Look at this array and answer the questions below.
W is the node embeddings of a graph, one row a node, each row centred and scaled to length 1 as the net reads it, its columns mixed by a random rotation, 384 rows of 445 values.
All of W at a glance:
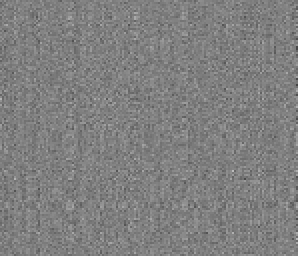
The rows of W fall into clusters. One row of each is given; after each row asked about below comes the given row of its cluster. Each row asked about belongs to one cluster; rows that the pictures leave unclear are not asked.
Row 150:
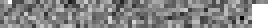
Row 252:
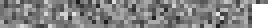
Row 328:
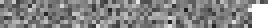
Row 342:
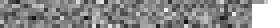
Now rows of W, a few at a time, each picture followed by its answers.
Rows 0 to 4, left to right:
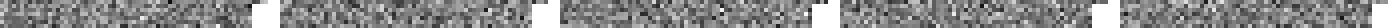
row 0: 342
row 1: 150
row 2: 252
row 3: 328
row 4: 342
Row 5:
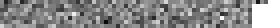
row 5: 252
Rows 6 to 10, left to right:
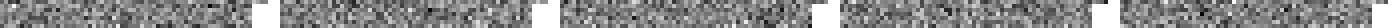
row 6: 342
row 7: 150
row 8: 328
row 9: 328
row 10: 252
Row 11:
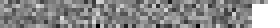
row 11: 342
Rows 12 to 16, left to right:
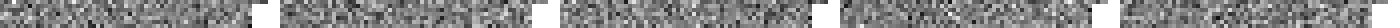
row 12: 328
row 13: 150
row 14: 328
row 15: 252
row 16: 150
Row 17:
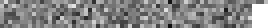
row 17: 342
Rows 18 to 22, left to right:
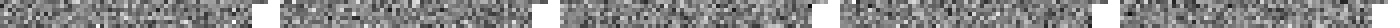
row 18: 328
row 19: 328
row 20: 342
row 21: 328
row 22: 150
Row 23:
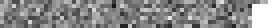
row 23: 342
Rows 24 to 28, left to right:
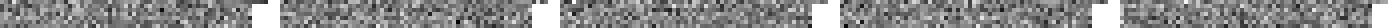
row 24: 328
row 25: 328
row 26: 328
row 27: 328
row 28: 342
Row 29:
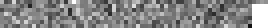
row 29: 328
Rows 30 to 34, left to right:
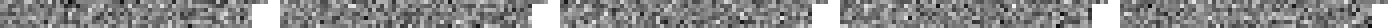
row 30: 150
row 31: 342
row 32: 252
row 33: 252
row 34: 328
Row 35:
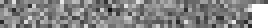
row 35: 328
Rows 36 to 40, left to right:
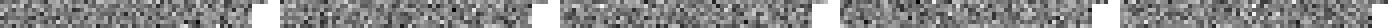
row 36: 342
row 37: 342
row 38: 342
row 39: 252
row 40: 328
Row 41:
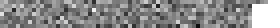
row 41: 342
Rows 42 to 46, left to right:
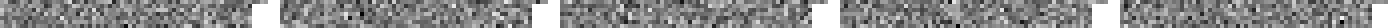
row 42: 342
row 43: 252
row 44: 150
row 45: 252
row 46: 252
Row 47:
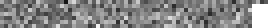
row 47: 328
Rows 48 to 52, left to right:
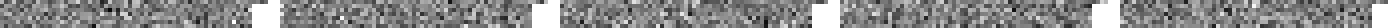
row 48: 328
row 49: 342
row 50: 328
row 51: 342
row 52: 328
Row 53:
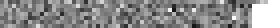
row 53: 342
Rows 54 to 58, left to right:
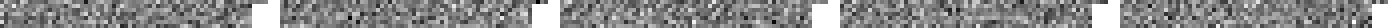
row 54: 342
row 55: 252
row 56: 150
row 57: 328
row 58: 328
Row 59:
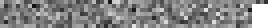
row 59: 252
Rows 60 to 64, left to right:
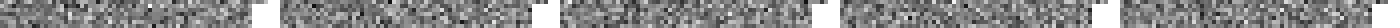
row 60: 150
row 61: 252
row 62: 150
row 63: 252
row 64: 252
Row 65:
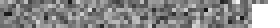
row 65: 150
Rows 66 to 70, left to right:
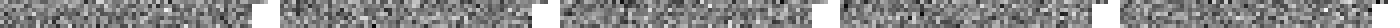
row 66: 342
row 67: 328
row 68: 150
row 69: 252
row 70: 252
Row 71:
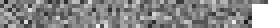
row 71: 328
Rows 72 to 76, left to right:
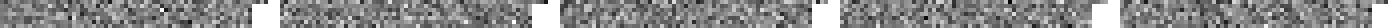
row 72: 252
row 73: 328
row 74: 252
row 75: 342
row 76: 252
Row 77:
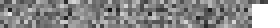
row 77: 328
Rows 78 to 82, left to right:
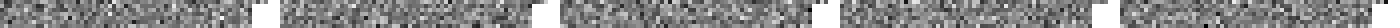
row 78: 252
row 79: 342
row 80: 252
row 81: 328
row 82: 252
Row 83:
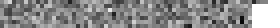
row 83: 150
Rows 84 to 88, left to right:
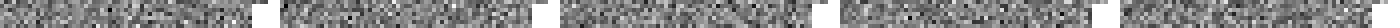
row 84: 328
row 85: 252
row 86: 342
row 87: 252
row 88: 150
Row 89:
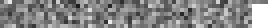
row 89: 150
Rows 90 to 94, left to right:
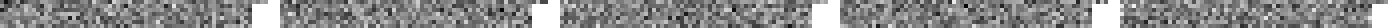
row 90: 252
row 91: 328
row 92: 342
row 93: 252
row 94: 342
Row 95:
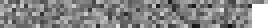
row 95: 342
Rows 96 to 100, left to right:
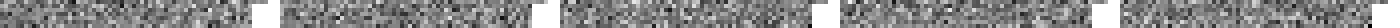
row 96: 150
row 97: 342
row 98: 328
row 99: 150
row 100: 328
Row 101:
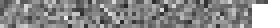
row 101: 252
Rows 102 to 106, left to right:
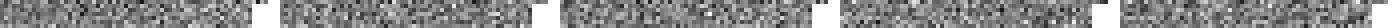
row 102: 252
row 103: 252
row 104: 252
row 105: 328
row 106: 150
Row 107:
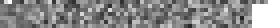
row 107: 150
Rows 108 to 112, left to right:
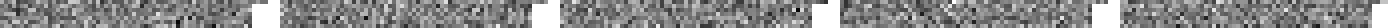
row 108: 328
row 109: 342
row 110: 328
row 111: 252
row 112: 342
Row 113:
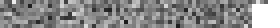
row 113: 328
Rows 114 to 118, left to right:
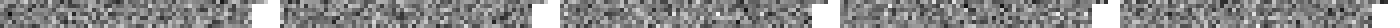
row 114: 150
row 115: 342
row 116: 328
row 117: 252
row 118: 328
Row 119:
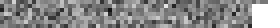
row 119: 328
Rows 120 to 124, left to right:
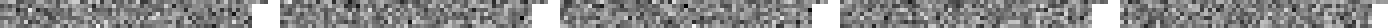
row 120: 328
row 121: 150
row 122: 252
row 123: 150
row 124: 342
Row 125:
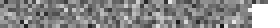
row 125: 328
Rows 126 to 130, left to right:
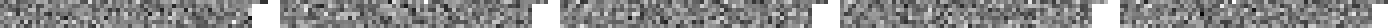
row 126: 328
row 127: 252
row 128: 252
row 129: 150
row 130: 252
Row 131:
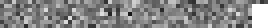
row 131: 328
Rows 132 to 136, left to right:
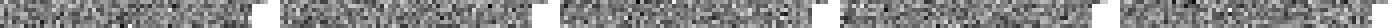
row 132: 342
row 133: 342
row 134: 252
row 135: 342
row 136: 150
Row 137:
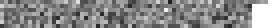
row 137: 342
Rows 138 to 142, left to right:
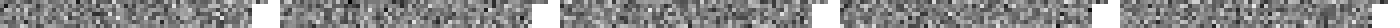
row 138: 252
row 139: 150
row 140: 150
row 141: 252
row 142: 328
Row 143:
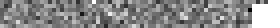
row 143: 252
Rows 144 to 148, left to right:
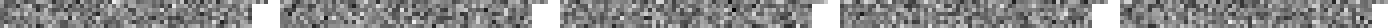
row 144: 252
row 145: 150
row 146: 342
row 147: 150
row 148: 150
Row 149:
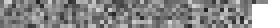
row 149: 150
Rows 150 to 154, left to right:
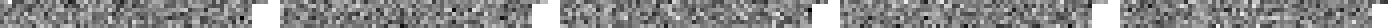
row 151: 342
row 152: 252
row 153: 342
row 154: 328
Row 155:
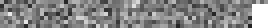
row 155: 328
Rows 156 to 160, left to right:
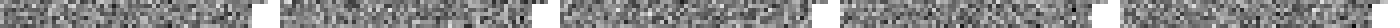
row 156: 342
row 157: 150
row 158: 150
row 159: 342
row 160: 342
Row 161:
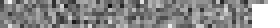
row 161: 150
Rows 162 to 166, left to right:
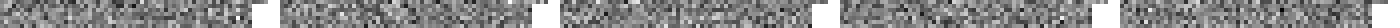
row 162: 150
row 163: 252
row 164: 328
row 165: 252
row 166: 328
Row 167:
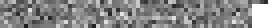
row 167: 328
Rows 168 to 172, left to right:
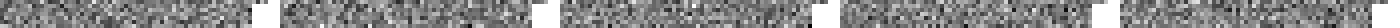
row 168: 252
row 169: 150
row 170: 328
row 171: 342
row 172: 328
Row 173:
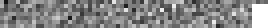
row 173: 252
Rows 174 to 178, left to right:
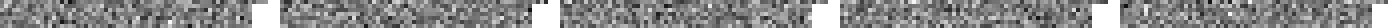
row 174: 150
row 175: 252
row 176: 150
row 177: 328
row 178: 252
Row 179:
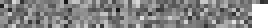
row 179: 328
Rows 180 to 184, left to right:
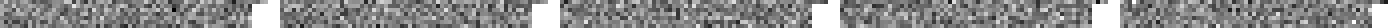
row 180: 342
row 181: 342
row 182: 328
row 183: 252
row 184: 328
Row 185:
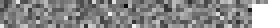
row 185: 252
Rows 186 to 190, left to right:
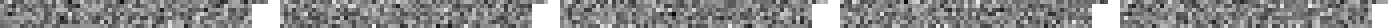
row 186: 150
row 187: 342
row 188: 150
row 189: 328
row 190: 150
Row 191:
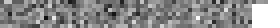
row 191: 150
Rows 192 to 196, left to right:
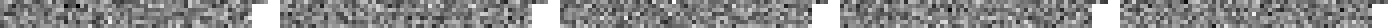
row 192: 150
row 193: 150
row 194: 252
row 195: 328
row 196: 328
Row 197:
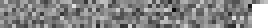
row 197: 342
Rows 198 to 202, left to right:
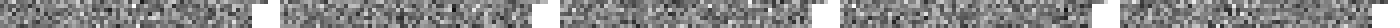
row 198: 328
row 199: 342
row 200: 150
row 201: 342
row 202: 328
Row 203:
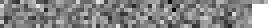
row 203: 342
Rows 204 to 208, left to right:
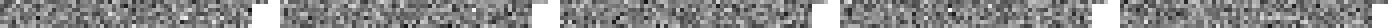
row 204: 252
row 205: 342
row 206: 342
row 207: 150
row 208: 328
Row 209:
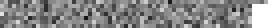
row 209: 342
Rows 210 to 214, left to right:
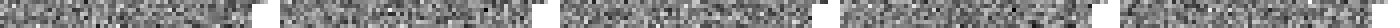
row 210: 342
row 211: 150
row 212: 328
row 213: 342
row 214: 150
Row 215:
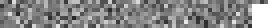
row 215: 328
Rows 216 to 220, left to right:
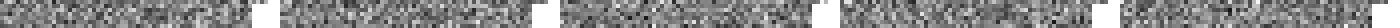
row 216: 150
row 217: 150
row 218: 342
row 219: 150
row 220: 328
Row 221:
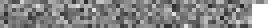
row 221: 342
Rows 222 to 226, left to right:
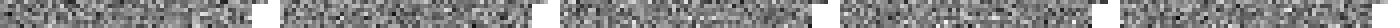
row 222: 150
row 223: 342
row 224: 328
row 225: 328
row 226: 342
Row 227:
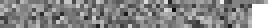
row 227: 342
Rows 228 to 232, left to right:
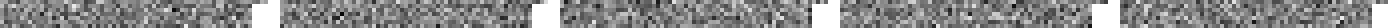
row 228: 342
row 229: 342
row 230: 252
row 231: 328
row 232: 252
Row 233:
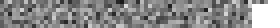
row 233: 150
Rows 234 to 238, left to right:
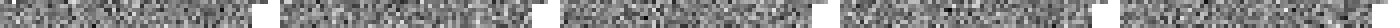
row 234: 328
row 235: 150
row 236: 342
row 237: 328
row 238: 342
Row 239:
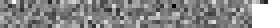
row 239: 328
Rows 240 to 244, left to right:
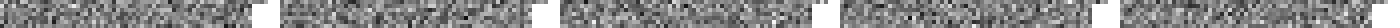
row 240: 342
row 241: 150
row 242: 252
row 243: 252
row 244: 150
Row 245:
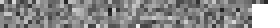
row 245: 328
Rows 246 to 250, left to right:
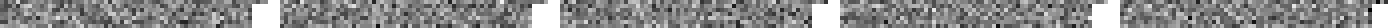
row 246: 252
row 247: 342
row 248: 328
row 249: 342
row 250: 252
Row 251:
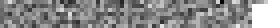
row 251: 150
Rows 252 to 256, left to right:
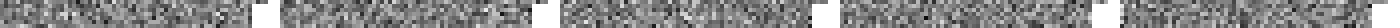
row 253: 252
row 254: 328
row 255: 342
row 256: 342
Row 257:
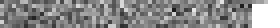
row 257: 342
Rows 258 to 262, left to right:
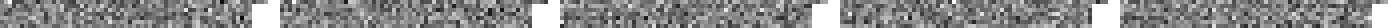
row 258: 150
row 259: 328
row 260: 342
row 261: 252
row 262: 342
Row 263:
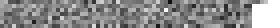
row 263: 342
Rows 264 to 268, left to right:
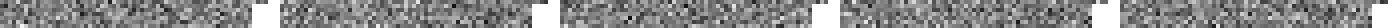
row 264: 252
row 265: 328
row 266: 252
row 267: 328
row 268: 328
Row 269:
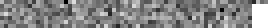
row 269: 328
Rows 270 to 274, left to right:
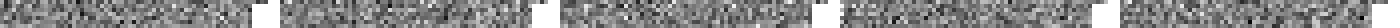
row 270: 252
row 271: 150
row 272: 252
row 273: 342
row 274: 150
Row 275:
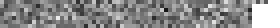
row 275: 252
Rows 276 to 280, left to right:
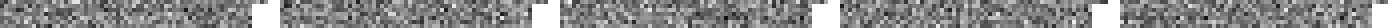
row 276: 328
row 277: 252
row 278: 150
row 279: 328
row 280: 342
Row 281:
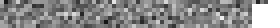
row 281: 252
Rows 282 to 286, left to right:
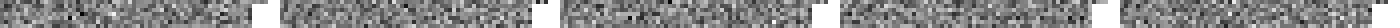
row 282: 252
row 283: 252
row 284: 252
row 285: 150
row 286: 252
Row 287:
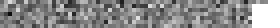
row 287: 150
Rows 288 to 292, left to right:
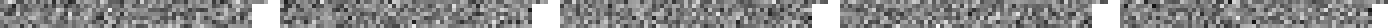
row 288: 150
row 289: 252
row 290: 328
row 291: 328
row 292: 252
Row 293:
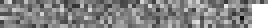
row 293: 150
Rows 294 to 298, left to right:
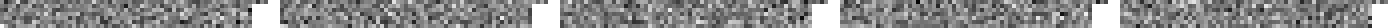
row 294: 252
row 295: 252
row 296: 150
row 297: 252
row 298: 328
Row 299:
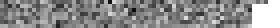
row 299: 252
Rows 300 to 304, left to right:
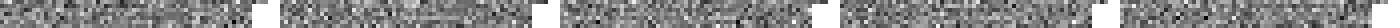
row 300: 150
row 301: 328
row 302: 328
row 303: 328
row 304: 342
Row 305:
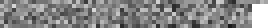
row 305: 342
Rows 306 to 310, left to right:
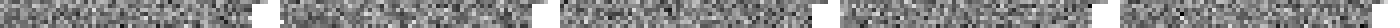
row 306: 342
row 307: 342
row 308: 328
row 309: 342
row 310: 342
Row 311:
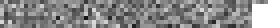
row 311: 342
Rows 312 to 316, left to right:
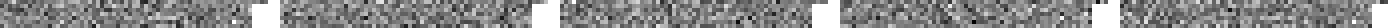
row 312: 328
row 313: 342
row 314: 328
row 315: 252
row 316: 328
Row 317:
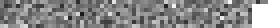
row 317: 252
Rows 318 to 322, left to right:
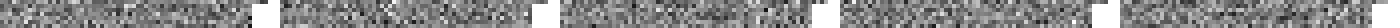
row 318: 328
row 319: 252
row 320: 150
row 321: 328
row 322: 150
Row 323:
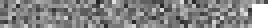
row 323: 252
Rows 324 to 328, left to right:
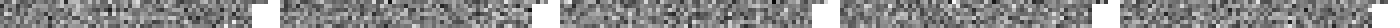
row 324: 328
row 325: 252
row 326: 150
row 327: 252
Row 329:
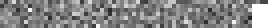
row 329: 328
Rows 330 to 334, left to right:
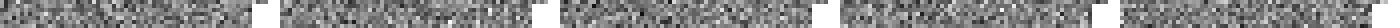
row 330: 252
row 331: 150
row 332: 252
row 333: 252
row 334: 342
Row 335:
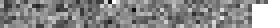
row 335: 252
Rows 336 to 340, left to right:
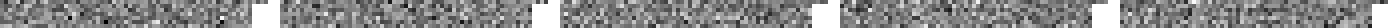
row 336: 252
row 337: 252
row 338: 328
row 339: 328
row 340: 328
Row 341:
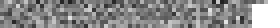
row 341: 150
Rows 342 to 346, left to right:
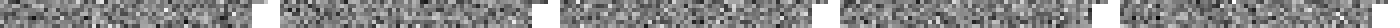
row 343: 328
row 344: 252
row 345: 252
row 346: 252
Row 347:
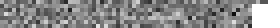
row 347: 328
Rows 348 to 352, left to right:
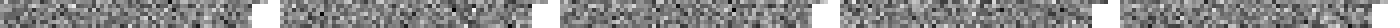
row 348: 342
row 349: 342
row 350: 342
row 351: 328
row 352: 342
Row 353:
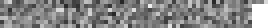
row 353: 150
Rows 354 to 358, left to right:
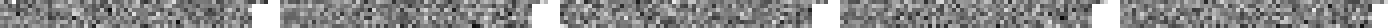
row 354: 328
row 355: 342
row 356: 252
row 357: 342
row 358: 342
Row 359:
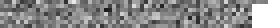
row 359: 328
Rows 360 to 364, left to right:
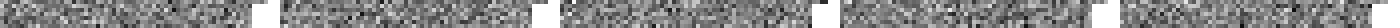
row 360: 342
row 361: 252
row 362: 328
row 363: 150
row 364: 342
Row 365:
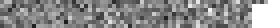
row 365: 150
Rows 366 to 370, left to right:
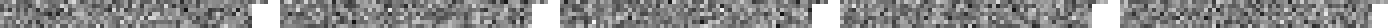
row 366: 328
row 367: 150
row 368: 252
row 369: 342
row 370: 342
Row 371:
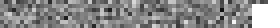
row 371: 328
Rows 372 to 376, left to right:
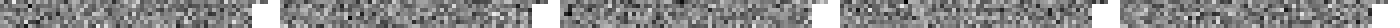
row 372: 328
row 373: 252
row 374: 150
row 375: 328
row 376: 252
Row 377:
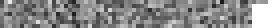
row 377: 150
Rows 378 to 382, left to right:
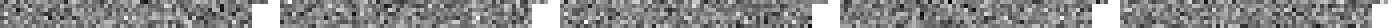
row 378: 328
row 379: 150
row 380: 328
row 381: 252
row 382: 342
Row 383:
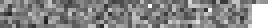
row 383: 150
